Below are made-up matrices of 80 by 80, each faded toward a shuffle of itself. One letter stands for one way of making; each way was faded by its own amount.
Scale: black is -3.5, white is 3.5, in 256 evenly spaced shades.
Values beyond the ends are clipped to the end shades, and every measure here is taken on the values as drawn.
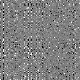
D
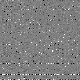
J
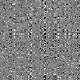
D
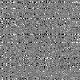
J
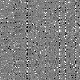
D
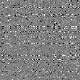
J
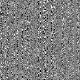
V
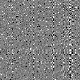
D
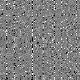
D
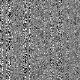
V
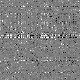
J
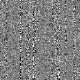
V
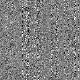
V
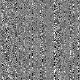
V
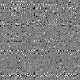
J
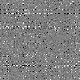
J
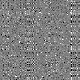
D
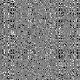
D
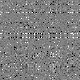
J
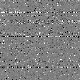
J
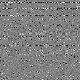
J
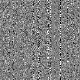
V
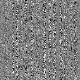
V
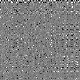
J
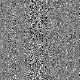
V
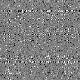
J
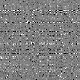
J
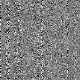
V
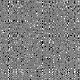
D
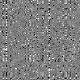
D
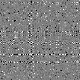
J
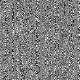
V
